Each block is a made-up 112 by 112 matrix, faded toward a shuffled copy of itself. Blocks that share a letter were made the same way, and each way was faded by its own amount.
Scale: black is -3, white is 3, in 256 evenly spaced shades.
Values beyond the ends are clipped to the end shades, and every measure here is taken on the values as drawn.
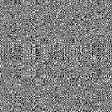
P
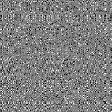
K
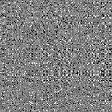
K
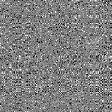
K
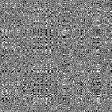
P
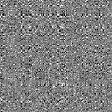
P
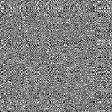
P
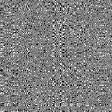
K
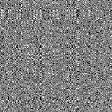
P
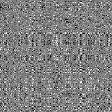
P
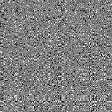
K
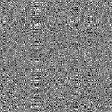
P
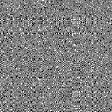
K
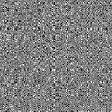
P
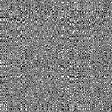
P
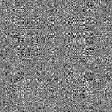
P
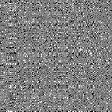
K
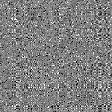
K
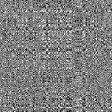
P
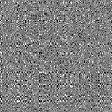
P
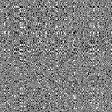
P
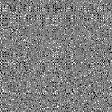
K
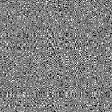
K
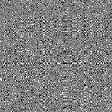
K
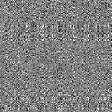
P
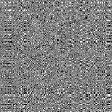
P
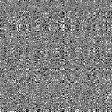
P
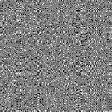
K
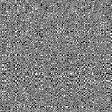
P
